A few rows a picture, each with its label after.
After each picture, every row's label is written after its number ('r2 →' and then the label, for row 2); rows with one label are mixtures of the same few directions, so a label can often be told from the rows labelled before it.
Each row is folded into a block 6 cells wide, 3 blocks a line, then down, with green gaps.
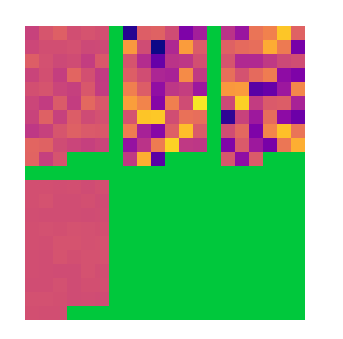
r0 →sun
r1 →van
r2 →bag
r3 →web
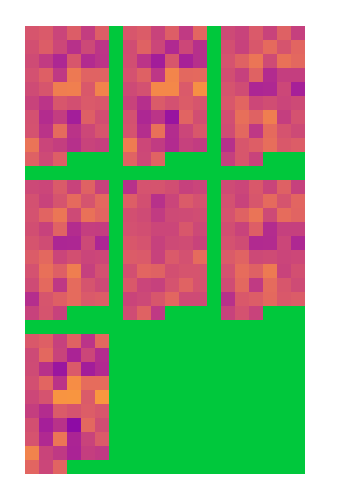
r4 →web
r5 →web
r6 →web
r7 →web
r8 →van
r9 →web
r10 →web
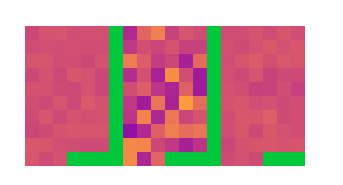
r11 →sun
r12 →sun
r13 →web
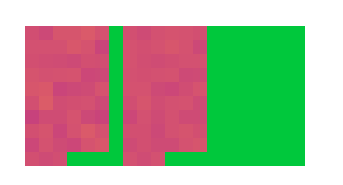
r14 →bag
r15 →bag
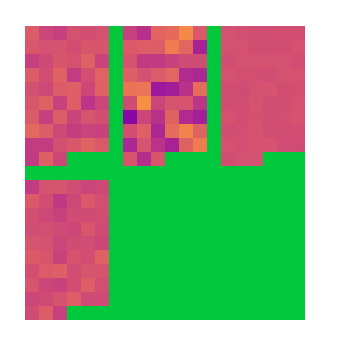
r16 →sun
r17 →bag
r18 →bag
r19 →van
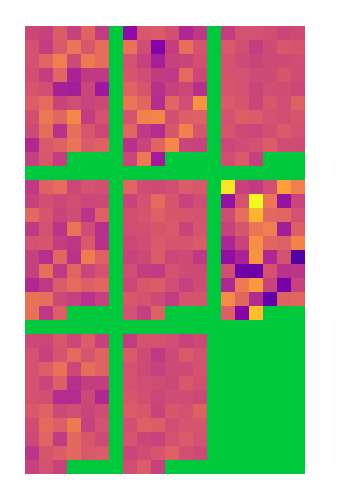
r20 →web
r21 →van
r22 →van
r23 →sun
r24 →van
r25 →van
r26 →web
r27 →van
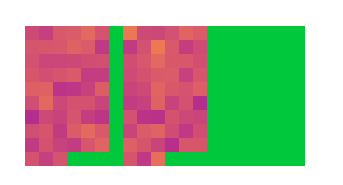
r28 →bag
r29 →van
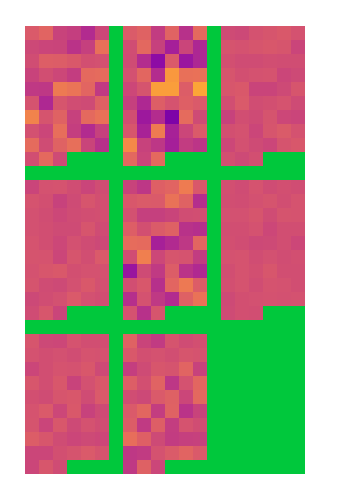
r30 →bag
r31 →web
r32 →bag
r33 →van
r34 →bag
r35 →web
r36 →sun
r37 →sun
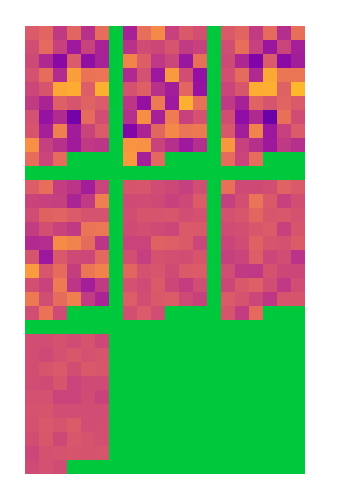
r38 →web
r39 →sun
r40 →web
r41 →bag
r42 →bag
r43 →van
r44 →web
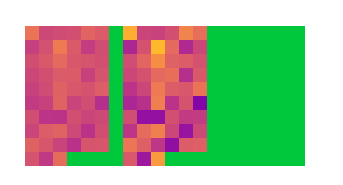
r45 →van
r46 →van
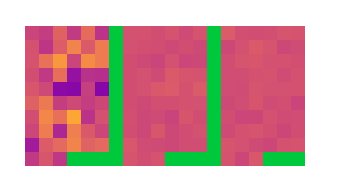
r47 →web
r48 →web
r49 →van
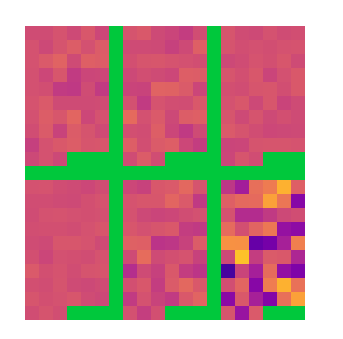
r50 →web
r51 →bag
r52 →sun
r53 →bag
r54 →bag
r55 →bag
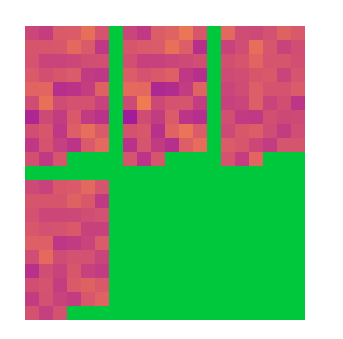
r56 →bag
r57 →bag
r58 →van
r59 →bag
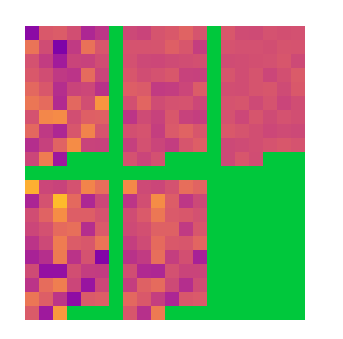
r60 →van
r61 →bag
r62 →sun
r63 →van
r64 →van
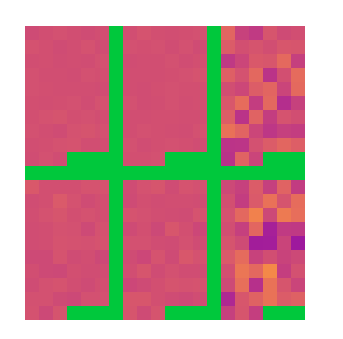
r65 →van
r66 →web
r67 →sun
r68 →van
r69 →sun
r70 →web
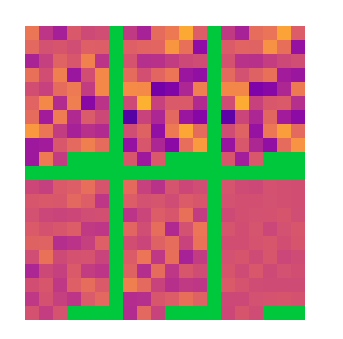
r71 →sun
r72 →bag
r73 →bag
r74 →bag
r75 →sun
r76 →sun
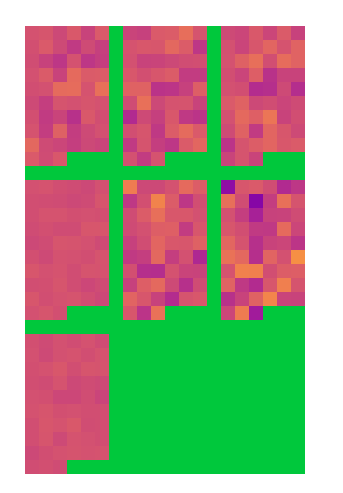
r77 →web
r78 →bag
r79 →web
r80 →bag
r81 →van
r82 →van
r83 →web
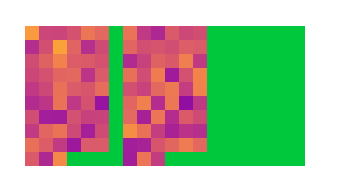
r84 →van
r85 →sun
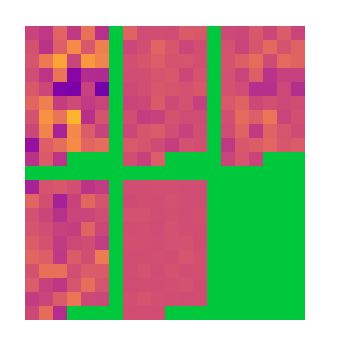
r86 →web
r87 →van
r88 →web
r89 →van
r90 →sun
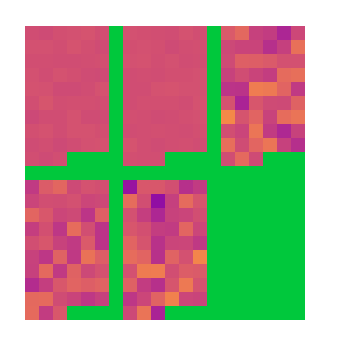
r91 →bag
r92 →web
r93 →bag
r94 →sun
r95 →van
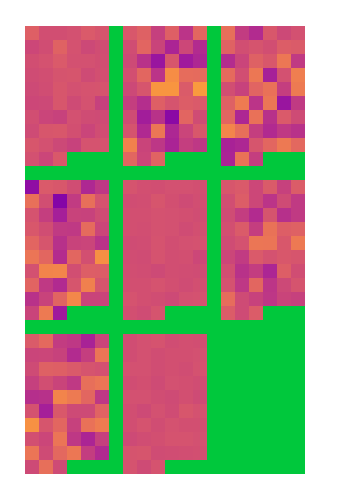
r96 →van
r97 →web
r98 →sun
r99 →van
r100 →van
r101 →web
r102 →bag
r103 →sun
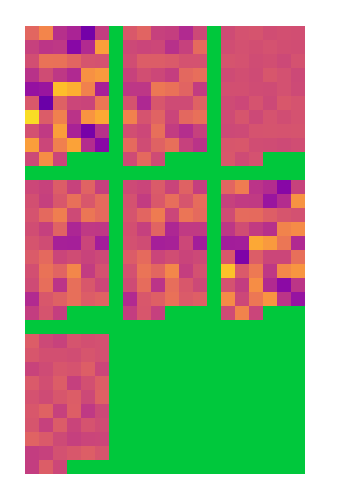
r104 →bag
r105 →bag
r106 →sun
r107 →web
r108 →web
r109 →bag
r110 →sun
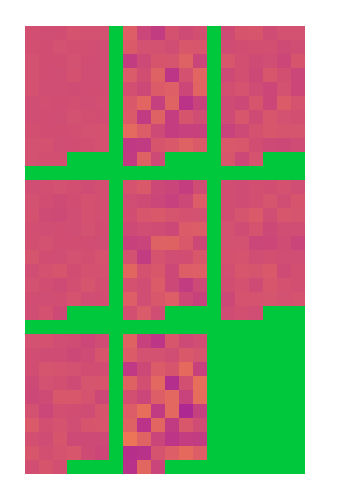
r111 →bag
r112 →sun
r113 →sun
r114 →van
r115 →bag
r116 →web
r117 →bag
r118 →sun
